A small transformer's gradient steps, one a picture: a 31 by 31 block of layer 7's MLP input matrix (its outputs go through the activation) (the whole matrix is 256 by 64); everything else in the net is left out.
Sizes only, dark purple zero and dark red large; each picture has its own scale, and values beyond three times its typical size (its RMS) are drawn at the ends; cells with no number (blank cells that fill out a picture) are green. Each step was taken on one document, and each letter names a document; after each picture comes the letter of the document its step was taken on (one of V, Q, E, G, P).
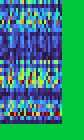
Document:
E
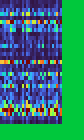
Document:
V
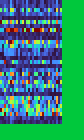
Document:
V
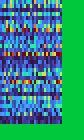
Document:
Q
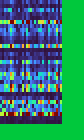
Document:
V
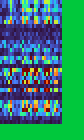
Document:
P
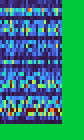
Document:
V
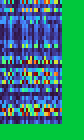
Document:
P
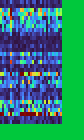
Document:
E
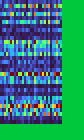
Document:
Q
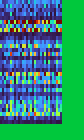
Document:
Q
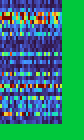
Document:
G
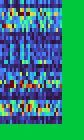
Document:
E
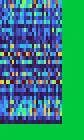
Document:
Q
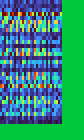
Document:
G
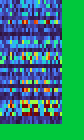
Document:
P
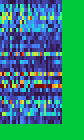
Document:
G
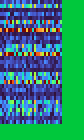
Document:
Q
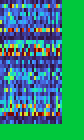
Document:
Q
